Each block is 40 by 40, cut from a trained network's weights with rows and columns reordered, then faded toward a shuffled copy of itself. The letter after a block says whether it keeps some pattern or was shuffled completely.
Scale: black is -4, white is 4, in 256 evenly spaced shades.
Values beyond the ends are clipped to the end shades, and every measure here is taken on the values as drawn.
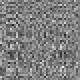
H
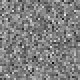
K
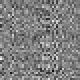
H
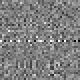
H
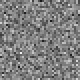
K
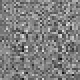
H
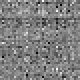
H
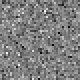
K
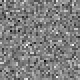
K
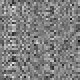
H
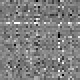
H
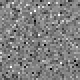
K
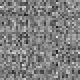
H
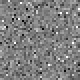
K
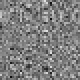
H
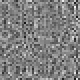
H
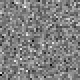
K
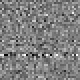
H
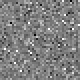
K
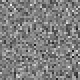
H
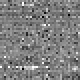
H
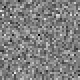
K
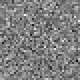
K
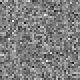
K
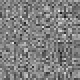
H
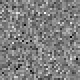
K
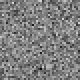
K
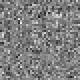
H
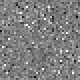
K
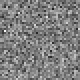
K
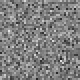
K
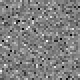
K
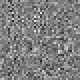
H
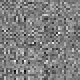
H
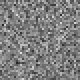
K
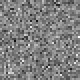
K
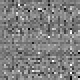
H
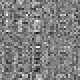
H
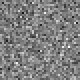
K
